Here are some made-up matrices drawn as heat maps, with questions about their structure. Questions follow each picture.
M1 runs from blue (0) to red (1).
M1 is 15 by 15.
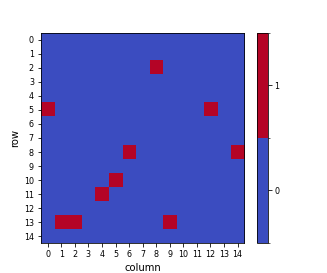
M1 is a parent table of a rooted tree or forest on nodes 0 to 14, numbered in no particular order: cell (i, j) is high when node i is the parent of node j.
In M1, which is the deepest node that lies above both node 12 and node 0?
5
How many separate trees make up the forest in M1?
5
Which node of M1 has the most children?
13
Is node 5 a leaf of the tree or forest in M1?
no
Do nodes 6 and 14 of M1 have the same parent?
yes
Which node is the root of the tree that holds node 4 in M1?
11
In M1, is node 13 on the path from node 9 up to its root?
yes
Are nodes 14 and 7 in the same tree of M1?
no
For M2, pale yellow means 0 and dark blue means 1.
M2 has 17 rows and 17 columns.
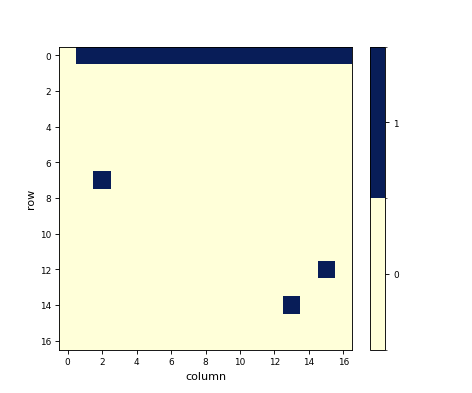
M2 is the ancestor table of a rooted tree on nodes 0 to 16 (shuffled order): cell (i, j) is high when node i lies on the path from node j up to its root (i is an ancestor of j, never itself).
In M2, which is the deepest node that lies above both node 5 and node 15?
0
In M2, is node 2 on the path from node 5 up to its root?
no
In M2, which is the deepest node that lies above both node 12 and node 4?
0
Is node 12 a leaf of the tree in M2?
no
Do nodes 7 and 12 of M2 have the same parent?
yes
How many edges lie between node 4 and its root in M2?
1
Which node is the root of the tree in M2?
0
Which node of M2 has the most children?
0
